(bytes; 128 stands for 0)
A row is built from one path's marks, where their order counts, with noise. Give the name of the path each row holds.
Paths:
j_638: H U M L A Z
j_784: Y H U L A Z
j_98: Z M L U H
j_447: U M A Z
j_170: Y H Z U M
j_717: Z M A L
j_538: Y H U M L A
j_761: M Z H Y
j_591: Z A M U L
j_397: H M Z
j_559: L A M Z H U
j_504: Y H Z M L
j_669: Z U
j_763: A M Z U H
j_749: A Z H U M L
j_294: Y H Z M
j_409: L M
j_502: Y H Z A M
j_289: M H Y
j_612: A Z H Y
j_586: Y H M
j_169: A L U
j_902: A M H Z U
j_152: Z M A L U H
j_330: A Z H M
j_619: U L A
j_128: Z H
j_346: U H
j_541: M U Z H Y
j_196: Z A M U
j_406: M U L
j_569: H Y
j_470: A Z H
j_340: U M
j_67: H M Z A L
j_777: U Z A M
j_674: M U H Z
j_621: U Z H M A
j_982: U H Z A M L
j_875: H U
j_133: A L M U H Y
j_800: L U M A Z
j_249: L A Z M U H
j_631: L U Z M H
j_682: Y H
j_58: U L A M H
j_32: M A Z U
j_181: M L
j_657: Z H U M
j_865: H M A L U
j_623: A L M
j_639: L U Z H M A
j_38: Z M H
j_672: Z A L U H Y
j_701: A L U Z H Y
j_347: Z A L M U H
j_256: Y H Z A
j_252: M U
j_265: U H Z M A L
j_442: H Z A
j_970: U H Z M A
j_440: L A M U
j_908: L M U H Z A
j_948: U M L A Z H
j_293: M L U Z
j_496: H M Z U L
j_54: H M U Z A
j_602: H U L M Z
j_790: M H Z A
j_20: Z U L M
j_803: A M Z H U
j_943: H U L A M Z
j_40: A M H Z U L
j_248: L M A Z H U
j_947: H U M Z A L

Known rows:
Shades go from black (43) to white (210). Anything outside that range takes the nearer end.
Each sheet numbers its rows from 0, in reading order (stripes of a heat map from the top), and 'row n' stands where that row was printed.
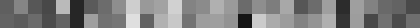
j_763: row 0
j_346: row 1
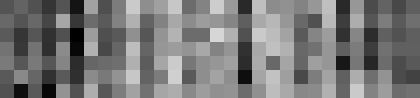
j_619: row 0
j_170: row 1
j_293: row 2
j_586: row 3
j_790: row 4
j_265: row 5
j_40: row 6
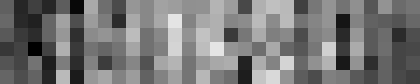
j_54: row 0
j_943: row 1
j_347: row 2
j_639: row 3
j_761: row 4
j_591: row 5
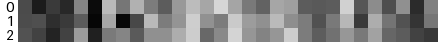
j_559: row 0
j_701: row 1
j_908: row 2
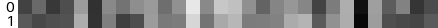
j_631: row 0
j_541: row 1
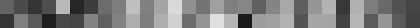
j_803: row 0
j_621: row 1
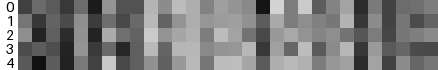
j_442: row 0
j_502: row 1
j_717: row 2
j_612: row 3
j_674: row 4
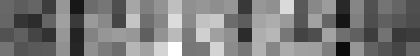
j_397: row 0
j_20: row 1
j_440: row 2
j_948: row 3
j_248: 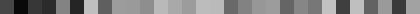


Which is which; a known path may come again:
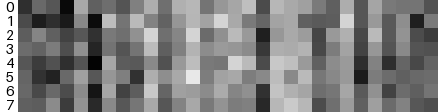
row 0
j_749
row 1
j_559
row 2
j_970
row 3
j_294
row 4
j_293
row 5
j_943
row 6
j_682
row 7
j_504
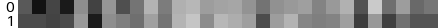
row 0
j_902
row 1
j_409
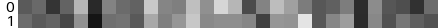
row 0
j_672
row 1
j_397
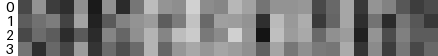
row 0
j_133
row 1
j_32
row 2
j_777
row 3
j_502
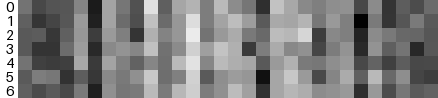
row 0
j_128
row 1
j_406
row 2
j_602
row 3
j_347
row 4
j_800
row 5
j_265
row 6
j_340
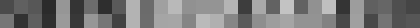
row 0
j_612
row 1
j_38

